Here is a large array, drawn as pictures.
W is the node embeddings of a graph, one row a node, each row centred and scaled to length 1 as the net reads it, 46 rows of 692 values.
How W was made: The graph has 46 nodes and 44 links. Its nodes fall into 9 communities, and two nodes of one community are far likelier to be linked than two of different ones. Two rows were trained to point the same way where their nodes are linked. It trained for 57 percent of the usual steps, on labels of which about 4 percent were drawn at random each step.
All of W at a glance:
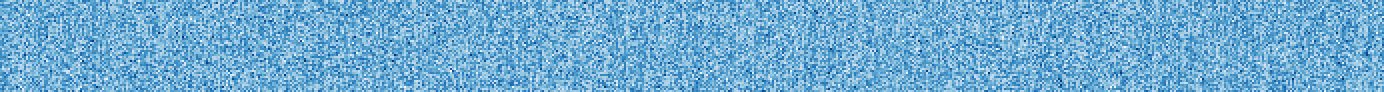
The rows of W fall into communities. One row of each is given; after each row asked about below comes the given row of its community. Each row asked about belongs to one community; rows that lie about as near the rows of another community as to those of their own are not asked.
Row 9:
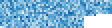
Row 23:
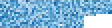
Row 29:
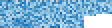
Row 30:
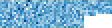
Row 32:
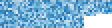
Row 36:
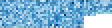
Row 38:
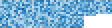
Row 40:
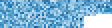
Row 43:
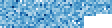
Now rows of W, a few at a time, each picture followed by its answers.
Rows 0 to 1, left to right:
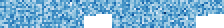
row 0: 36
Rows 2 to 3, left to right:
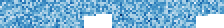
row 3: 40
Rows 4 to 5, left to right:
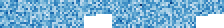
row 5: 43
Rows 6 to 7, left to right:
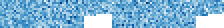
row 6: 29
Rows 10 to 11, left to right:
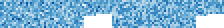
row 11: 9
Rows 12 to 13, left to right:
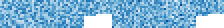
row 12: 38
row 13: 40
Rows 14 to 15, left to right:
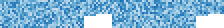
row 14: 43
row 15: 40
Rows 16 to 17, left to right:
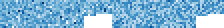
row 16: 43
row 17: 43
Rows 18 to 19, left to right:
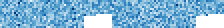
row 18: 30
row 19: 23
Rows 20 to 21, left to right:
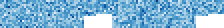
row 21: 36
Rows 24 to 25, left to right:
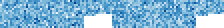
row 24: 9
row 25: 32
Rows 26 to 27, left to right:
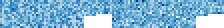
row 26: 9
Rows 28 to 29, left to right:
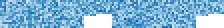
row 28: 36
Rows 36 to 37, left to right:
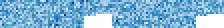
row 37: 9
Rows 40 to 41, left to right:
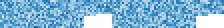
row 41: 30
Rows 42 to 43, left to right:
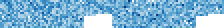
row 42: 40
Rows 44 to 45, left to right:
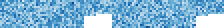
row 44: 36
